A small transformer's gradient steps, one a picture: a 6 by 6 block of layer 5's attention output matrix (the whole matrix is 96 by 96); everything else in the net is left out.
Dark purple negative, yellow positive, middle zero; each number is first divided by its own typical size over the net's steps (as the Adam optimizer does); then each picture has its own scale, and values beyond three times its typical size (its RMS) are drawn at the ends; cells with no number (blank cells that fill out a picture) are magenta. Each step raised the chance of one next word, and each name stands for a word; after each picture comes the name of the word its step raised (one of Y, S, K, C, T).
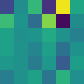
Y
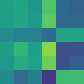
Y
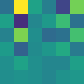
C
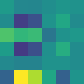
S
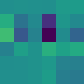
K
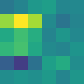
K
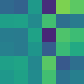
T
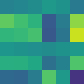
Y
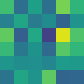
T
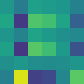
S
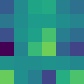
S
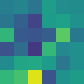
S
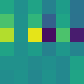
K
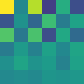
C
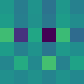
K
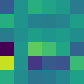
T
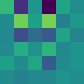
C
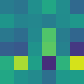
T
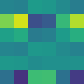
Y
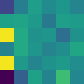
Y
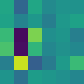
T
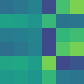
T
